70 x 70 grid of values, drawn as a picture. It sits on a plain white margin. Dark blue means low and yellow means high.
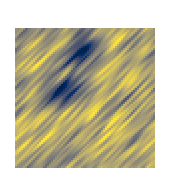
Two dips sink into the field. Most values sit high, with a long tail of low ones. The halves do not mirror each other. The ninth with the lowest average is the top middle. No single row or column stands out from its neighbours.
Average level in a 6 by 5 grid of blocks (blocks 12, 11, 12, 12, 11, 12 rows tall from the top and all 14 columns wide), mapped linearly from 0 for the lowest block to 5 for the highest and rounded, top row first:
3 3 0 4 3 | 4 2 1 4 4 | 3 0 2 4 4 | 4 3 4 4 4 | 5 4 4 5 4 | 4 3 4 4 4
